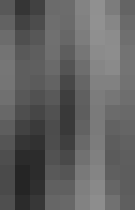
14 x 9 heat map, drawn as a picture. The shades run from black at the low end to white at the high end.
Streaks run downward. The middle right is the calmest part. The bottom left is the ninth with the lowest average. The top right is the ninth with the highest average. On average the colour sits 40% of the way up the scale.
